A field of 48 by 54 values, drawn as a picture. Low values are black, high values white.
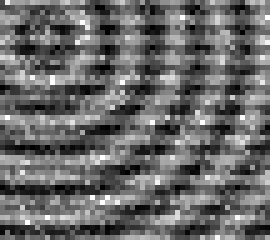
No seam splits the table. Horizontal stripes repeat 12 times down the table. Concentric rings centre on the top left. The histogram is bell-shaped. There is no overall slope.
